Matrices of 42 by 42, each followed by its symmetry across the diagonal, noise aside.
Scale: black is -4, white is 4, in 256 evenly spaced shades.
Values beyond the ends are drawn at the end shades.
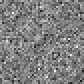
symmetric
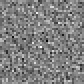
antisymmetric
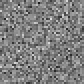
symmetric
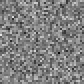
neither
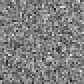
antisymmetric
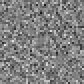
antisymmetric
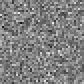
neither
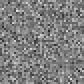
antisymmetric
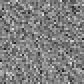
antisymmetric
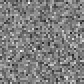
neither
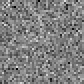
neither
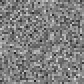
symmetric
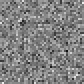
symmetric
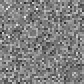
symmetric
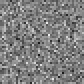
neither
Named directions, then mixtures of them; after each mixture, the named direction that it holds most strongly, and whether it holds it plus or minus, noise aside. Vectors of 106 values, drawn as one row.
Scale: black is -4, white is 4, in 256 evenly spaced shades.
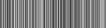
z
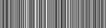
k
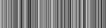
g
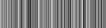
g, plus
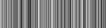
g, plus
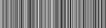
g, plus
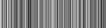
g, plus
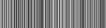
z, minus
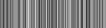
g, minus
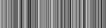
g, plus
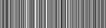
k, plus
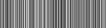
k, plus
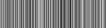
z, plus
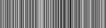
z, plus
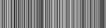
z, minus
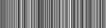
g, minus
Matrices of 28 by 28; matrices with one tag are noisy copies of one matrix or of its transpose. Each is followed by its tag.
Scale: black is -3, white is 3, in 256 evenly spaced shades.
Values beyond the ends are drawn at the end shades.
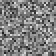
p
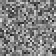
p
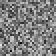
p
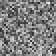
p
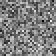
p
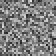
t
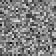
t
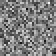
p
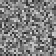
t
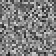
t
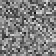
p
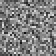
t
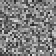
t
